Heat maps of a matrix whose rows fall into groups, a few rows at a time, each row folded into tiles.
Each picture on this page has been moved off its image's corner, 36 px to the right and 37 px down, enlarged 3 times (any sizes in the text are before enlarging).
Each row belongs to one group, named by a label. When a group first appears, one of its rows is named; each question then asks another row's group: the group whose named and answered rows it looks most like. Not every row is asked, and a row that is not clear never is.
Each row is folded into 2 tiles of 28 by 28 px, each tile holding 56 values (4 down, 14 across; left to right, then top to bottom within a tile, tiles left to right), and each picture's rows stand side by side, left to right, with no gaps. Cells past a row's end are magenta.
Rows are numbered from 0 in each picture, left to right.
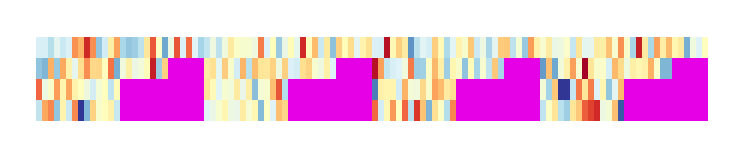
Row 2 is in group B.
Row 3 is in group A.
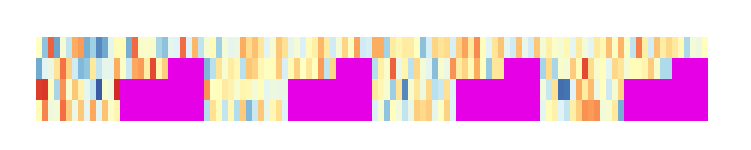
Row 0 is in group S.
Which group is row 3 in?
A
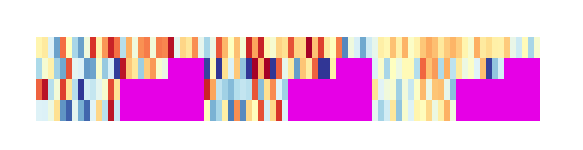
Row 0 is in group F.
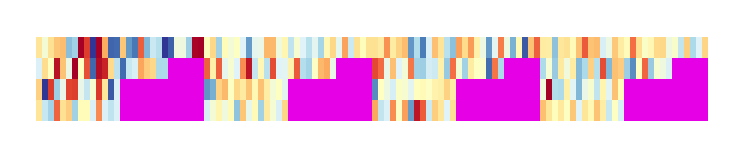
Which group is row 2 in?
B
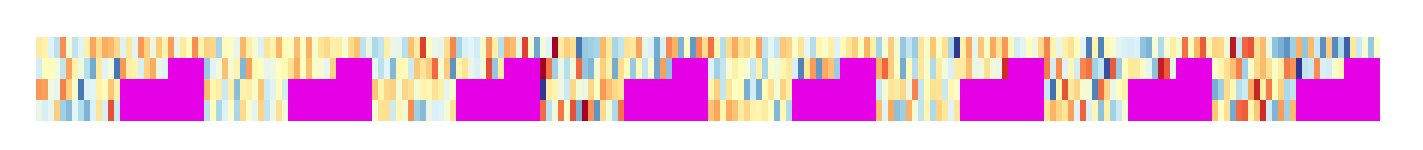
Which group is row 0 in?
F
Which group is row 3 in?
B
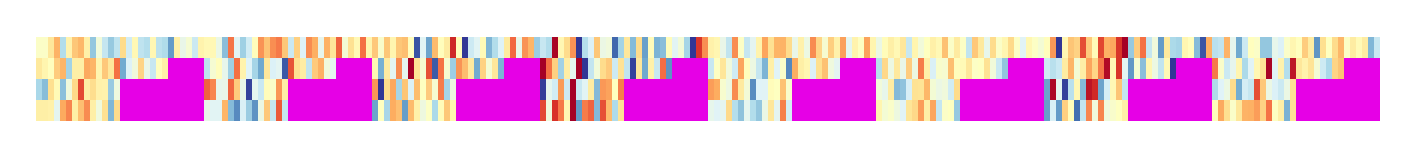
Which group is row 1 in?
F
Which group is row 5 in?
A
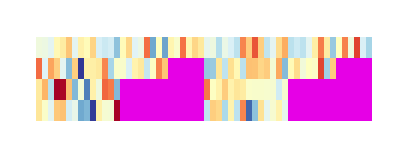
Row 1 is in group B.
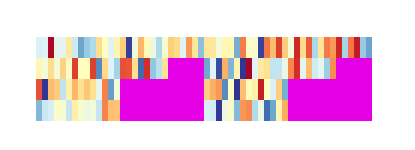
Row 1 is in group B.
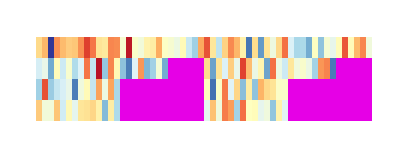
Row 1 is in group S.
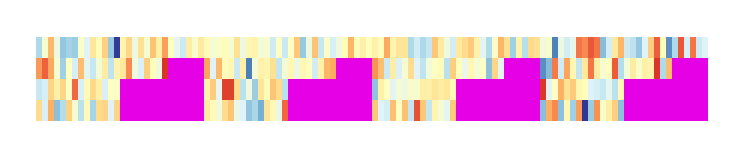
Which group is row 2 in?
B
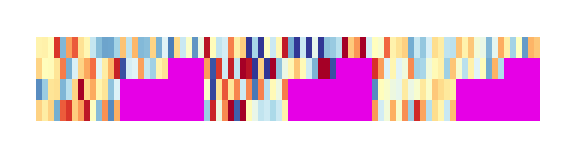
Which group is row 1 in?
S
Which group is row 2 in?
B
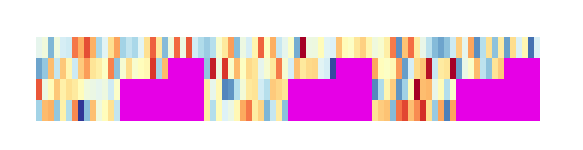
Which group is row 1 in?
A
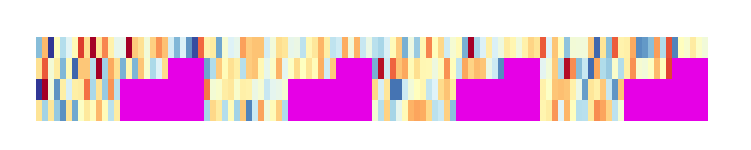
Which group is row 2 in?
A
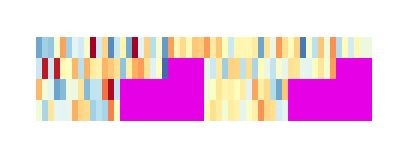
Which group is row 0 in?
A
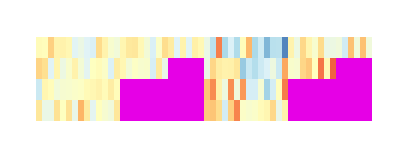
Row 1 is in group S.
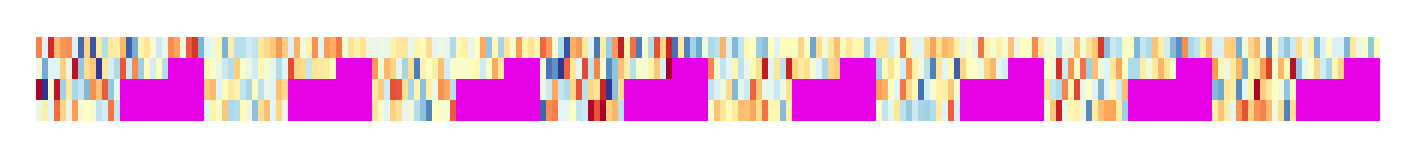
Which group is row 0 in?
S
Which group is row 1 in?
F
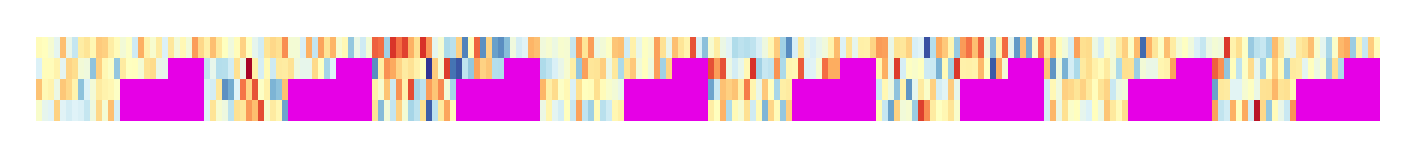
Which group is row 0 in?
F
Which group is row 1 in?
A
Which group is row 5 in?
B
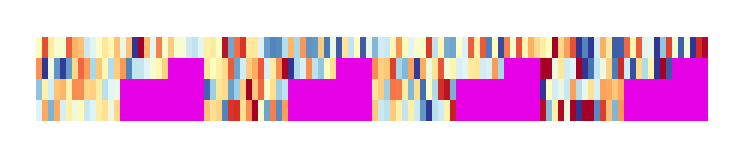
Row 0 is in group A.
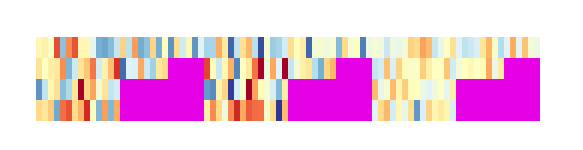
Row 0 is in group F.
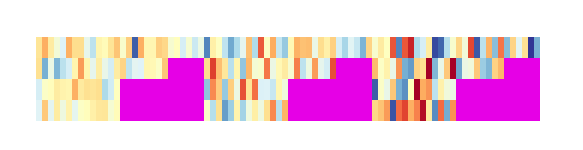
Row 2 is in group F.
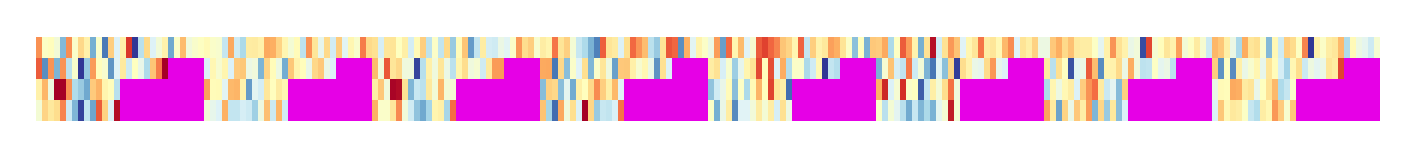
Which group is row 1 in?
F
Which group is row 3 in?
B
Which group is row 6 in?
A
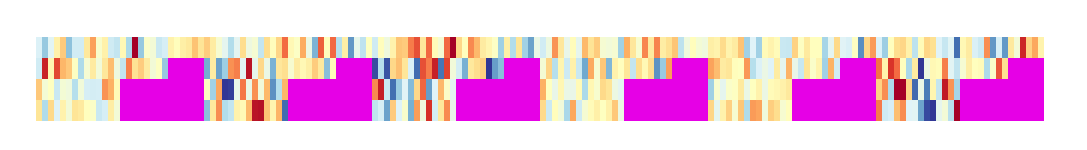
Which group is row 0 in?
A
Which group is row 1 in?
A
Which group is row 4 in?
B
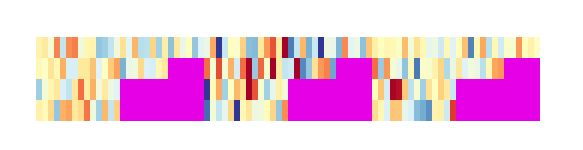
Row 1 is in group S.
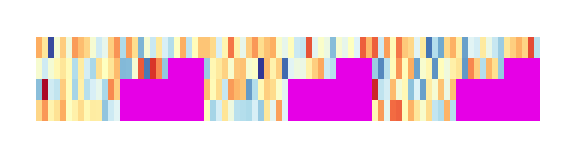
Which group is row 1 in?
F
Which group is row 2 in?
S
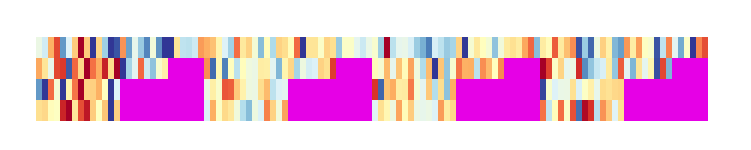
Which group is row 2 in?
S
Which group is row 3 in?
B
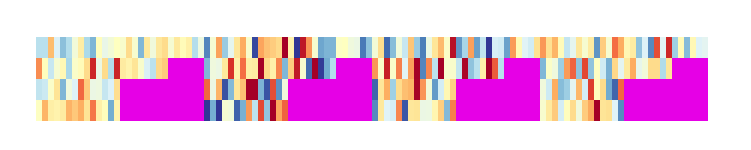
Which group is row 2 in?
S
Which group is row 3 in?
A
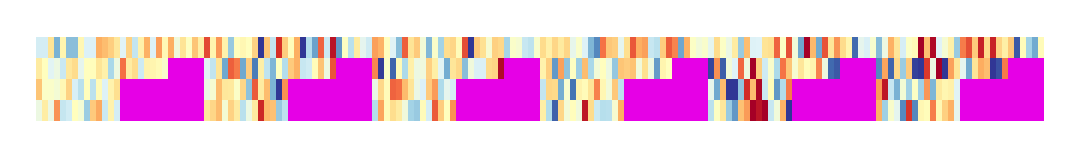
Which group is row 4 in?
A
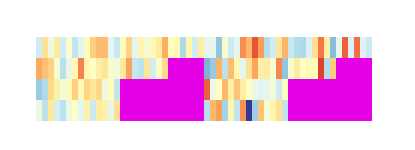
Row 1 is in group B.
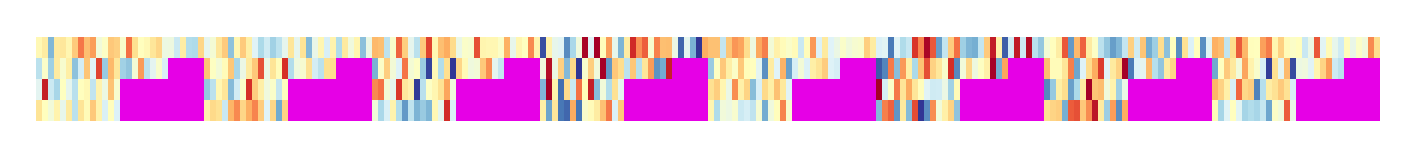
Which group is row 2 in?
F
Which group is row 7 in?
F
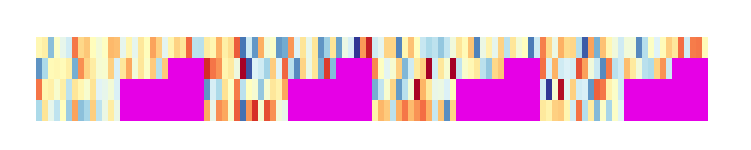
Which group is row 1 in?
B
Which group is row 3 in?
S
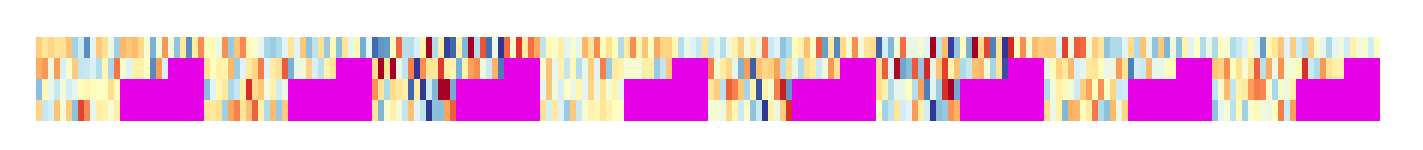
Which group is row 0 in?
B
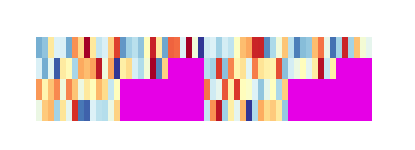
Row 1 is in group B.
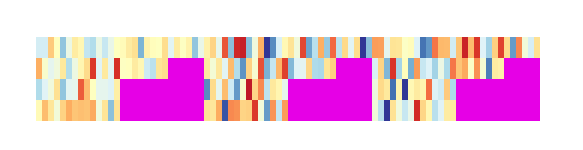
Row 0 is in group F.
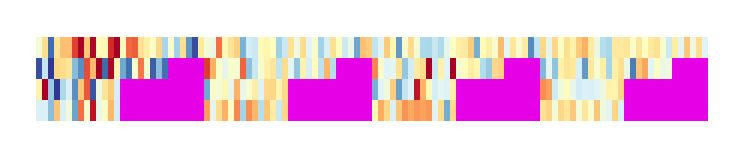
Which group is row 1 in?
B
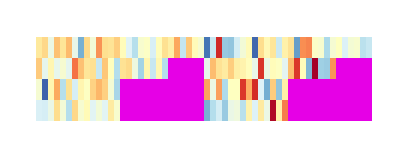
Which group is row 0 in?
S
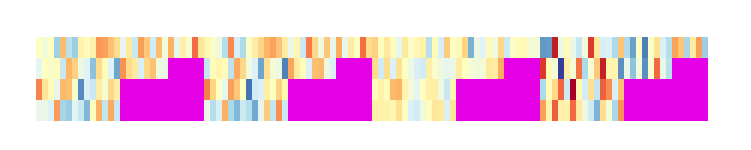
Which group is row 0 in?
F
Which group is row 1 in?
F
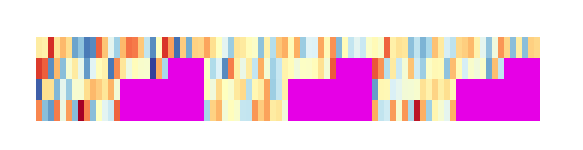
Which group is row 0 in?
B
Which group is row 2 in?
B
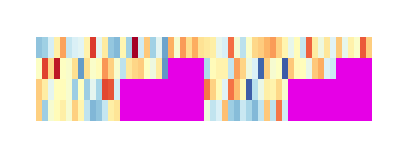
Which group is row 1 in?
F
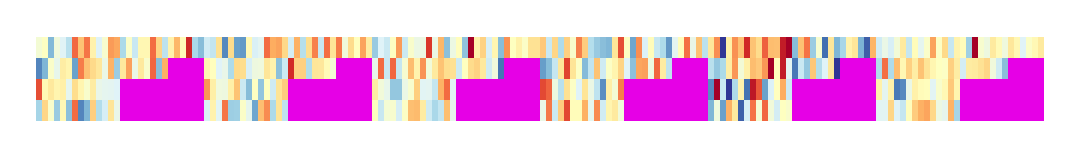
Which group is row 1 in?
F
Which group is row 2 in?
A
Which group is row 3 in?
S
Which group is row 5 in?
A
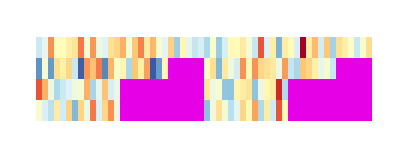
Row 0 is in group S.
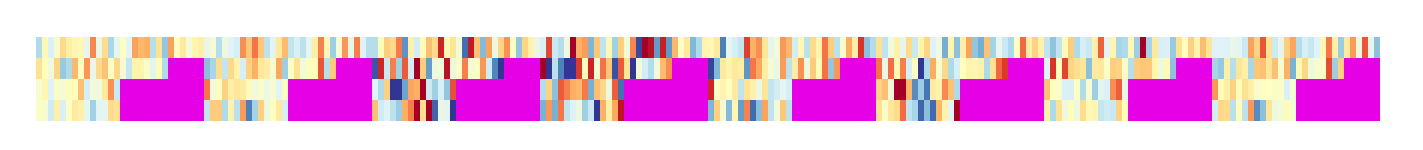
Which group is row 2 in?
A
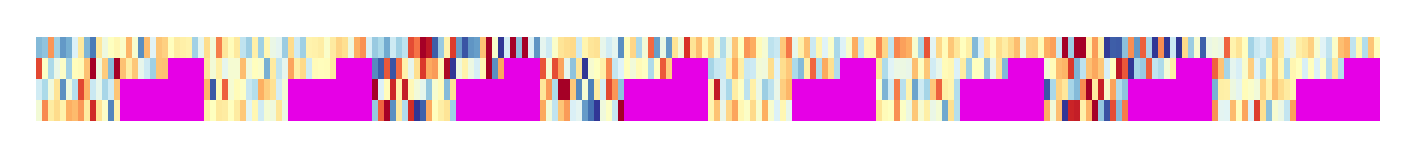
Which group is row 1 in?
S
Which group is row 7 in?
B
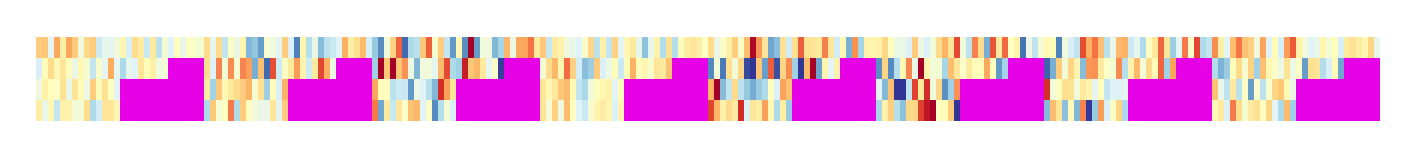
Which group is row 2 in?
A
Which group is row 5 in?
A
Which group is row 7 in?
S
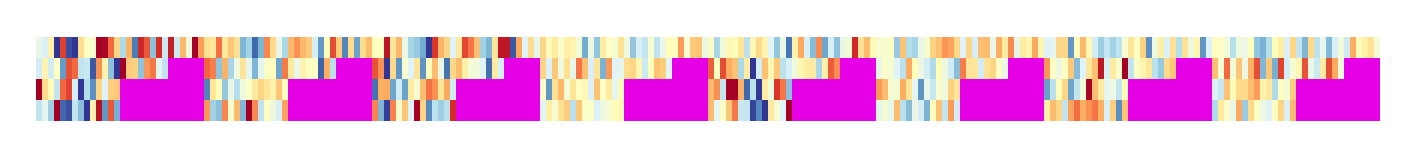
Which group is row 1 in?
B
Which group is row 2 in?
B
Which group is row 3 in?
S
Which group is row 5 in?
F
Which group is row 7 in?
S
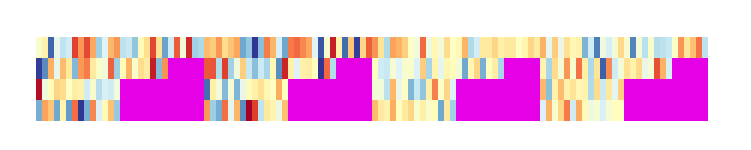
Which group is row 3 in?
S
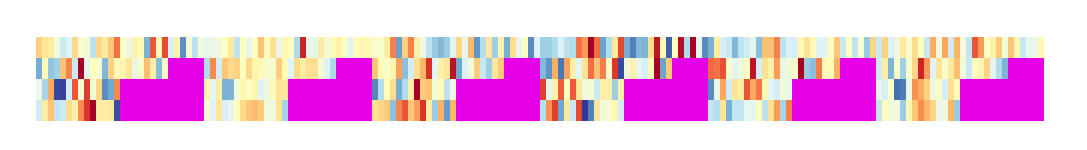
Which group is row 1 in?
A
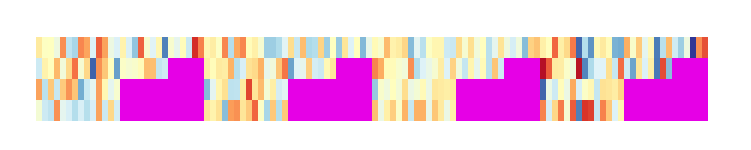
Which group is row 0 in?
F
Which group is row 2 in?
B
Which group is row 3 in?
B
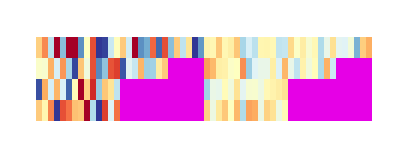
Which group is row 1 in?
B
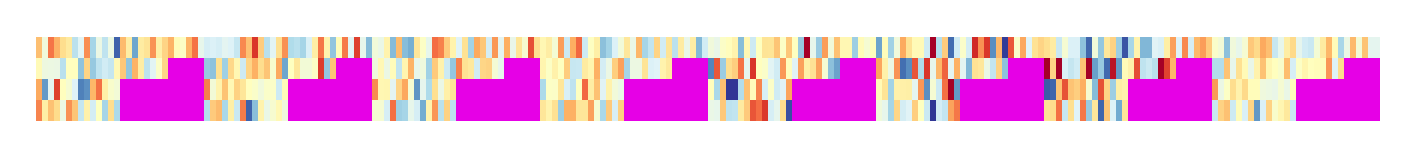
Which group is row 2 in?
F
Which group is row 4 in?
A
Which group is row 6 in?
S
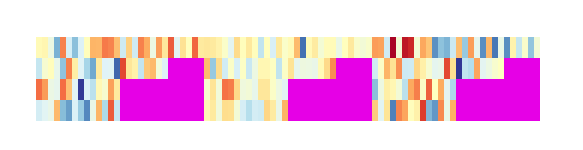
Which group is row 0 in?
F
